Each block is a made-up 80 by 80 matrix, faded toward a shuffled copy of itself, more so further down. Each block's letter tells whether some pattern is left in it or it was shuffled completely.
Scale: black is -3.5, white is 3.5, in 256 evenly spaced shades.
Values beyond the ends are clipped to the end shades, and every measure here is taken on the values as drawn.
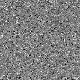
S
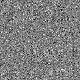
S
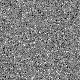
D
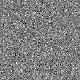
S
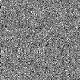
S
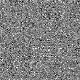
S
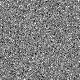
D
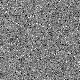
D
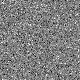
D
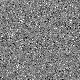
D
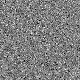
D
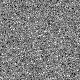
D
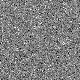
D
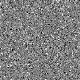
S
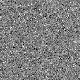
S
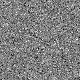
D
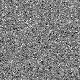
S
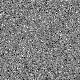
D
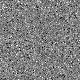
D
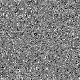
S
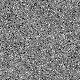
D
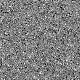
D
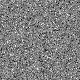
D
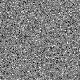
S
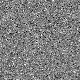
D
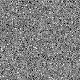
S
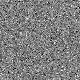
D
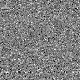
S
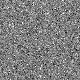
D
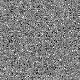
S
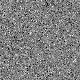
D
